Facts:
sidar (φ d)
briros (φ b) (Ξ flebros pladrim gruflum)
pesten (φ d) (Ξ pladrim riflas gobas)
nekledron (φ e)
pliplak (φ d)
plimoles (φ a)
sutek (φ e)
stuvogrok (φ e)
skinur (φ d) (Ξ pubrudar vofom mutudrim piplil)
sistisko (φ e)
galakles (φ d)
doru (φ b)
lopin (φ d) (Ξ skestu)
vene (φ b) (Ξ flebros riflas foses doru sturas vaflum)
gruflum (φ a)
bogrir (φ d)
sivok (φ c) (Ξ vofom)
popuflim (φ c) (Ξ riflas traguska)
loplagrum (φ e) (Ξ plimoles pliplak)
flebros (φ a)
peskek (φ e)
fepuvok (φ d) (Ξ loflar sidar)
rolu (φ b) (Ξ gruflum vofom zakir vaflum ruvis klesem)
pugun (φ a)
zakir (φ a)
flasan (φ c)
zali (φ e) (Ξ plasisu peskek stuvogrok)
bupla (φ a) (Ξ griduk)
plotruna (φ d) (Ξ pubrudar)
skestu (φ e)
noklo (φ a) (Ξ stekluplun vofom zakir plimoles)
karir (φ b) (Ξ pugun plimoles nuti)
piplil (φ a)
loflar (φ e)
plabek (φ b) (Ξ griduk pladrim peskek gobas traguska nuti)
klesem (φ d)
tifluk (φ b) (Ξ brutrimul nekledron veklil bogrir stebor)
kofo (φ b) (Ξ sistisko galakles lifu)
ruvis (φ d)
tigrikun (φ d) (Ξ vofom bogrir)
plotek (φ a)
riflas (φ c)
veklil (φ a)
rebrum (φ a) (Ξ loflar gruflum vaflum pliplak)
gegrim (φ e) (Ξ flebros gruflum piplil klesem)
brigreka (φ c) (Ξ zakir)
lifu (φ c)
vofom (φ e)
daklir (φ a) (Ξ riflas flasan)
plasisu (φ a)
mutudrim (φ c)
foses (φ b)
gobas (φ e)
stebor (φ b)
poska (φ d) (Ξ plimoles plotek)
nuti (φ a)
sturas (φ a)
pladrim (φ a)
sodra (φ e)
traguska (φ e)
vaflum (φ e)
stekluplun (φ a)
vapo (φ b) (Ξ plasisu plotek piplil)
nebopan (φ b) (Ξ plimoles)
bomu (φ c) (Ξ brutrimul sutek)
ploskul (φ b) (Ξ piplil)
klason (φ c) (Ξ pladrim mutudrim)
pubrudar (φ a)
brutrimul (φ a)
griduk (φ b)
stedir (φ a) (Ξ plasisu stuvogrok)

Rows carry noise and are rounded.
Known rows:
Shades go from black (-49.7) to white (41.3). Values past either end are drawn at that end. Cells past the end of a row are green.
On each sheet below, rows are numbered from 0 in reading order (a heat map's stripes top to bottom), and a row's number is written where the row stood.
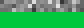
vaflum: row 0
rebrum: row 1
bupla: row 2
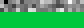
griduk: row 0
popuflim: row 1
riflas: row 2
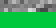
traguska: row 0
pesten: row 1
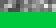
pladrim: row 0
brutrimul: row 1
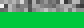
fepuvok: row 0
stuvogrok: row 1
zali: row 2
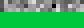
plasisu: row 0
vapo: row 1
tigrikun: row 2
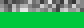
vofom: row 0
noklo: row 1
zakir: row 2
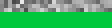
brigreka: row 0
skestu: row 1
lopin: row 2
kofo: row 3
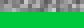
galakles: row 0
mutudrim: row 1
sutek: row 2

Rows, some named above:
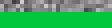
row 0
rolu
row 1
sutek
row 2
stekluplun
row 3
pliplak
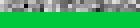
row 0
ploskul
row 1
plotruna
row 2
sivok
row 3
klason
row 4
loplagrum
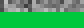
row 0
plasisu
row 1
stuvogrok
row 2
gobas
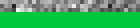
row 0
pubrudar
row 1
vene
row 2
tifluk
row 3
gegrim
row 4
gruflum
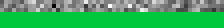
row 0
flebros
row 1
vapo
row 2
sidar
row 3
plimoles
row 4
bomu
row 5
daklir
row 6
pladrim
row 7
briros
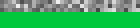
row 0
brutrimul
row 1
flebros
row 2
nebopan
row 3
skinur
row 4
skinur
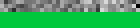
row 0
plabek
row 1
klesem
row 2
flebros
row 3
plotruna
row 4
piplil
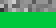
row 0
loflar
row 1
nuti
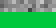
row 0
flasan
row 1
sidar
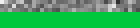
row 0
poska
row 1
flebros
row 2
peskek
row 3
bogrir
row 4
bupla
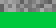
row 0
plotek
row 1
klesem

